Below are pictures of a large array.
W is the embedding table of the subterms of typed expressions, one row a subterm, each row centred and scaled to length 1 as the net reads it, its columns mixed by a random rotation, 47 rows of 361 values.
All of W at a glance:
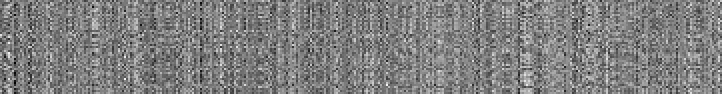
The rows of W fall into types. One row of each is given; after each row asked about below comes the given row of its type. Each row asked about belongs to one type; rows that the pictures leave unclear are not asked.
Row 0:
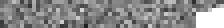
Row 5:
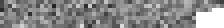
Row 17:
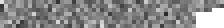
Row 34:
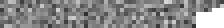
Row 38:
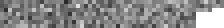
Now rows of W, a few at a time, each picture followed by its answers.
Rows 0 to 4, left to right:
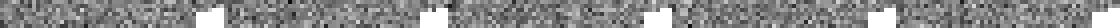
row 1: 38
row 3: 34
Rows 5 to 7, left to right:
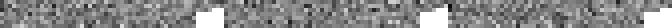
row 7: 5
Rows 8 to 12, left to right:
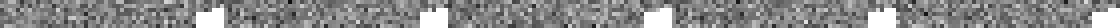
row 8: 34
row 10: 0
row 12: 5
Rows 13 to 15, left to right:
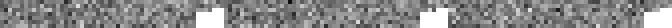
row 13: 38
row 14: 38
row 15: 0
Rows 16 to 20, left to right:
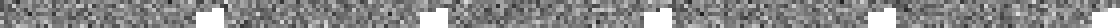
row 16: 5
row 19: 5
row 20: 5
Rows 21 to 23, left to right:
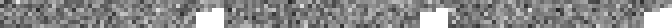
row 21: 0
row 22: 38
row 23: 0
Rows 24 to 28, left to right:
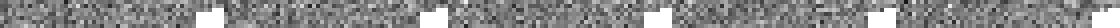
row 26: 34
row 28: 38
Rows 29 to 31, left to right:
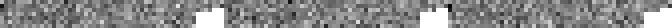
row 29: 17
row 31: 17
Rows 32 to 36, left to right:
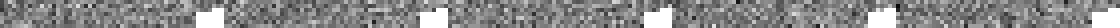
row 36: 5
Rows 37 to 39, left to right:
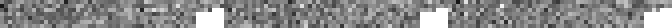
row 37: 38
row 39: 38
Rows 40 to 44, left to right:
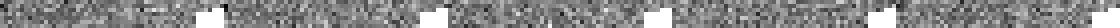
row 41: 17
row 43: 34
